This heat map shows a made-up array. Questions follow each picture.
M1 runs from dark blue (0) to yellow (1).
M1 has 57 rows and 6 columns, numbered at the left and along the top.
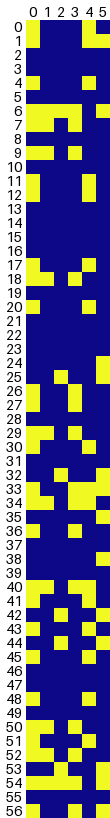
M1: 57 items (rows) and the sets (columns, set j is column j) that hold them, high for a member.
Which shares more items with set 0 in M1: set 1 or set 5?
set 1
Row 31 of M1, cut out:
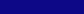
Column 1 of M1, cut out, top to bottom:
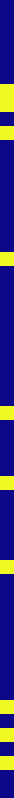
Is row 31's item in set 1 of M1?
no
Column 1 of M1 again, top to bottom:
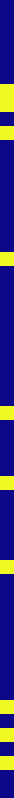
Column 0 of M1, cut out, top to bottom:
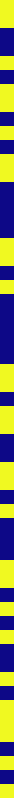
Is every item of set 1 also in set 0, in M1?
yes
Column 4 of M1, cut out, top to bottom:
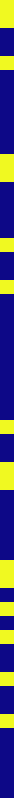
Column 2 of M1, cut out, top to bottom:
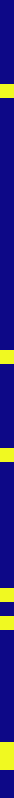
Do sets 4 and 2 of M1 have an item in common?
no
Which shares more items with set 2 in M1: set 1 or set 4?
set 1
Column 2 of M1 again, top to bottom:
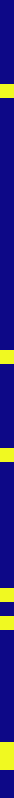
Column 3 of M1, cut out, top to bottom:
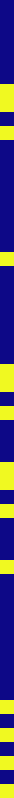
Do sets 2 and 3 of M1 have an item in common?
yes
